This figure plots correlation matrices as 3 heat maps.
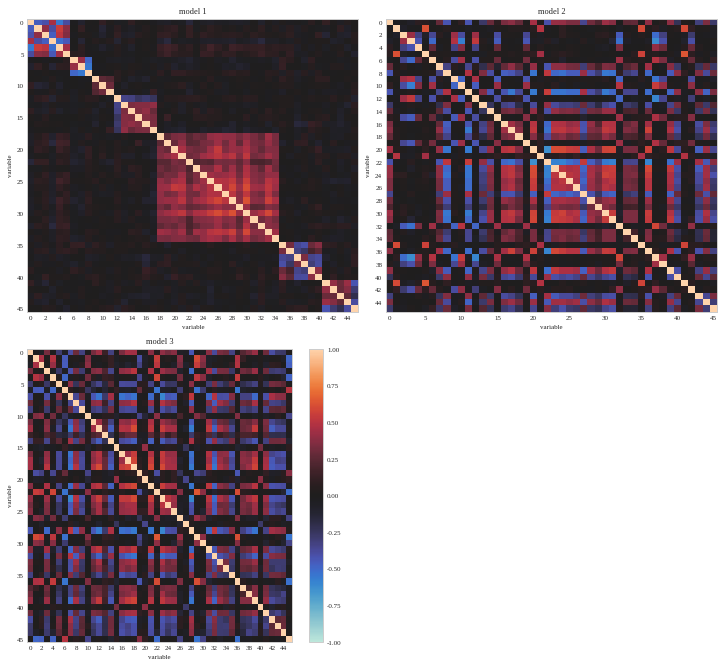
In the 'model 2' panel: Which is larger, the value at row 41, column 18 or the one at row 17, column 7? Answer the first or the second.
the second
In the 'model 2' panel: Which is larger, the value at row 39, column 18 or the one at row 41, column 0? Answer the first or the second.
the first
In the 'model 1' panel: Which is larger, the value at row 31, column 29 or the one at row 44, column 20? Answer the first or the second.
the first
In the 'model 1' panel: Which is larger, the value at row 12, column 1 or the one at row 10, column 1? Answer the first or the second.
the first
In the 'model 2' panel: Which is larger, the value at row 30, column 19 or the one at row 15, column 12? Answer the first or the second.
the first
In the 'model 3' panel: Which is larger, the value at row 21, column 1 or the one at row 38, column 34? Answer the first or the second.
the second
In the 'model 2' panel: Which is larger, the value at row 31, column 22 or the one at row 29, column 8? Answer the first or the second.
the second
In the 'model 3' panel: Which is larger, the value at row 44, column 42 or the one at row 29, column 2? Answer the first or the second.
the second
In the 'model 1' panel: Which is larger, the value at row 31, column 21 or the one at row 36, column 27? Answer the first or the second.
the first
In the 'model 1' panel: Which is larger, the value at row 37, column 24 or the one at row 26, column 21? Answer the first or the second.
the second
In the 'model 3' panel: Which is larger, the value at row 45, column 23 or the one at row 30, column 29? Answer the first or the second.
the second
